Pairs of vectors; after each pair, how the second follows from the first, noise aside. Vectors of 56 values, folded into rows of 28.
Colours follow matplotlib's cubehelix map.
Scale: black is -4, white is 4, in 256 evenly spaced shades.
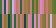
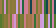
reversed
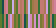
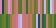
shuffled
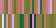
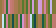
sign-scrambled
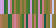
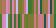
shuffled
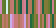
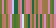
shuffled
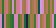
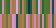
reversed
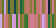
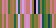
shuffled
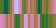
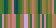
sign-scrambled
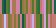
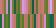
reversed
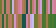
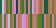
shuffled
